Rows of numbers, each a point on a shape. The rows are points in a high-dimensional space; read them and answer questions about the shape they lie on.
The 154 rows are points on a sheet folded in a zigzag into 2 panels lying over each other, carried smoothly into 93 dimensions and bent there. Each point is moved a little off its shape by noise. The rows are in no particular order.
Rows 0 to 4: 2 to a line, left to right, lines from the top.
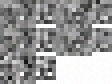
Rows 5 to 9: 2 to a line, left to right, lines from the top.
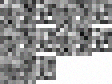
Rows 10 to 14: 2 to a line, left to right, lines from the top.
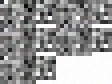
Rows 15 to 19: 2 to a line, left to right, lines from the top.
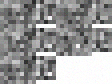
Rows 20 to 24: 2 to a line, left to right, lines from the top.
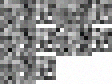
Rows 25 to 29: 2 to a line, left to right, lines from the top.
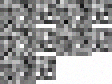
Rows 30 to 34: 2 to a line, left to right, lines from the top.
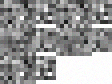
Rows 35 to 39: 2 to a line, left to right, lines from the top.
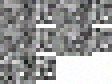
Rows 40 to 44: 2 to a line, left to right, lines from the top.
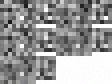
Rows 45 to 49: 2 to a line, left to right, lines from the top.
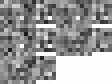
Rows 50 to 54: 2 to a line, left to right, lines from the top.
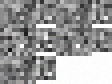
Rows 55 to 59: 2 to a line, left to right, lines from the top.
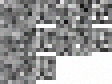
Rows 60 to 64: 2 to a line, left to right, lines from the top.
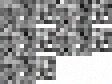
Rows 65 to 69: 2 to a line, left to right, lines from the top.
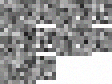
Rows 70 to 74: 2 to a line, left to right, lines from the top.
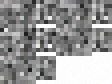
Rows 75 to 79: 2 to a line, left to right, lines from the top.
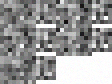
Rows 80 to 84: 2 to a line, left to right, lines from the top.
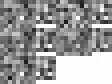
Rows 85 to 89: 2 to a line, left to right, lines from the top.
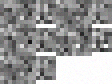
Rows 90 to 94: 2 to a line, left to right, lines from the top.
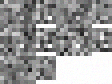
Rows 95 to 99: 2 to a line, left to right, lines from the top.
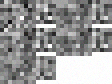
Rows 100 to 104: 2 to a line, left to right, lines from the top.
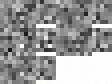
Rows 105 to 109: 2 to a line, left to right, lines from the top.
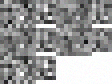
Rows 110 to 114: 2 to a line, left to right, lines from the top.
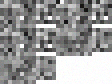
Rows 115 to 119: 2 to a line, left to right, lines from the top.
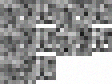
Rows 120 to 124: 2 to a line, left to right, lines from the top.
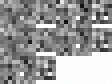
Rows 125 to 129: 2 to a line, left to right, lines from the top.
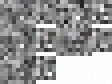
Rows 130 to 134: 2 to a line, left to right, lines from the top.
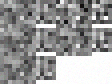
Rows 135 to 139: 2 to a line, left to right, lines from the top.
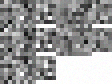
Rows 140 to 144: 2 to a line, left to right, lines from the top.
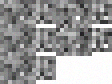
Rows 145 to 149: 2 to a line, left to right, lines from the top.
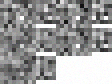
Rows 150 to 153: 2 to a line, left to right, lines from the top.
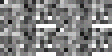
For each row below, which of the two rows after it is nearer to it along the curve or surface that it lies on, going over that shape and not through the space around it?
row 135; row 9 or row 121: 121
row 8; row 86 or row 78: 78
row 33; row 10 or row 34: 34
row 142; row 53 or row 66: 66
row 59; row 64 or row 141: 64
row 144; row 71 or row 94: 71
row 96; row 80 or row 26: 26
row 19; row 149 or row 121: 149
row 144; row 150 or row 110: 150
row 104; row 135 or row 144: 144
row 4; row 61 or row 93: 61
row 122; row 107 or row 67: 107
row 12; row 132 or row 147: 147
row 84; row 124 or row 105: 105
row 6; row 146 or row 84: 146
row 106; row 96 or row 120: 120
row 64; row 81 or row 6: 81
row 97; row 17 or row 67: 17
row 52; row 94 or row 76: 76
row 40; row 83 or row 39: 39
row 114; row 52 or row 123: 52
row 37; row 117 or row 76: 76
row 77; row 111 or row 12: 12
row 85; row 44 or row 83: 83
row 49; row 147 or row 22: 147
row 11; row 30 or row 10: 30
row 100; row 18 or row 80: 80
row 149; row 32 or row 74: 32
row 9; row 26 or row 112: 112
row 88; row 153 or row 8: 8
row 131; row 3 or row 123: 123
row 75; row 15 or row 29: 29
